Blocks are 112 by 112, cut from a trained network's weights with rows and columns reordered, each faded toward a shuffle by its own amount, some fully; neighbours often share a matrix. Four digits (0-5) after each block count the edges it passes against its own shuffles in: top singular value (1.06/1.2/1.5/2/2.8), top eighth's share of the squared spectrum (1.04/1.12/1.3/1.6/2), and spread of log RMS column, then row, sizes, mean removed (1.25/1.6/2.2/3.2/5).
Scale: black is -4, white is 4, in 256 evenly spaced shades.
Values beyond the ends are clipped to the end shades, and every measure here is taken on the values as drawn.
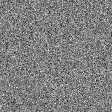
0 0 0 0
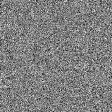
3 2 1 1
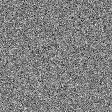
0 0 0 0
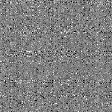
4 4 1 3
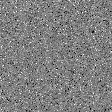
1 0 0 0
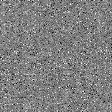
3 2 0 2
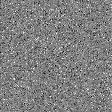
0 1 0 0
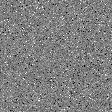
0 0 0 0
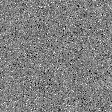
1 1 0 0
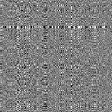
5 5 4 3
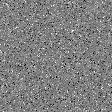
0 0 0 0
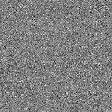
3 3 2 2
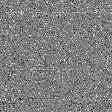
1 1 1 0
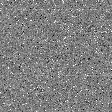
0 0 0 0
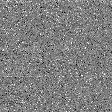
2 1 0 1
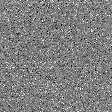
1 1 0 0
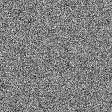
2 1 0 0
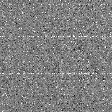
3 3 2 2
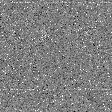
2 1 0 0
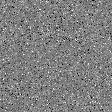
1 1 0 0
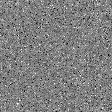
1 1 0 0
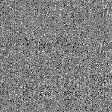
3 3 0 2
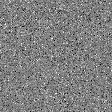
2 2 0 1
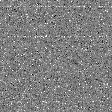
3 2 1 1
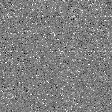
2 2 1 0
